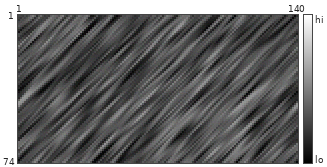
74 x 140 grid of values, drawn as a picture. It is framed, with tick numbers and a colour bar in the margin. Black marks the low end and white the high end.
The grain runs diagonally up to the right. No overall slope runs across the table. Neither half mirrors the other. The values follow a bell shape. No row or column stands out. On average the colour sits 30% of the way up the scale.
